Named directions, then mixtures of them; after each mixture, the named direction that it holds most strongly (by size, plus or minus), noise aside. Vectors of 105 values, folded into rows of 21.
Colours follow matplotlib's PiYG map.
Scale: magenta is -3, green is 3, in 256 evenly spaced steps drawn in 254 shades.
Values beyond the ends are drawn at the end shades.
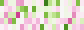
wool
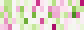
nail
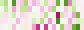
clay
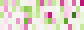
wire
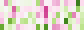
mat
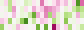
mat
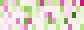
wire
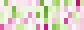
mat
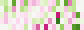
clay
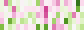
mat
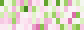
clay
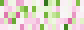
wool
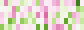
mat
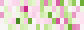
wire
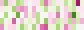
wool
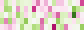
nail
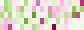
nail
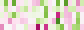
clay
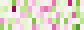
clay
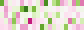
wool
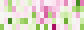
mat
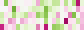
mat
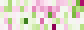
nail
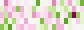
nail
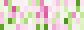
mat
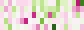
nail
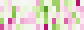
mat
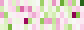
wire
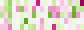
nail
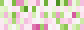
clay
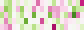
nail
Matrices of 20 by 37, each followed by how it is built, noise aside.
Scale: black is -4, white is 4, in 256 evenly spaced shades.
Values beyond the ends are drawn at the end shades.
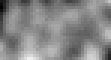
smooth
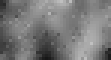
smooth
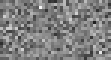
noise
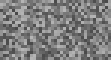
noise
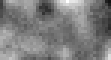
smooth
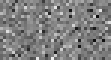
noise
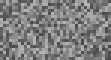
noise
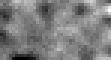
smooth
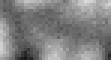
smooth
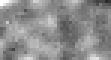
smooth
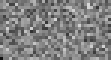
noise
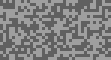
noise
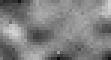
smooth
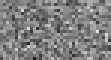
noise
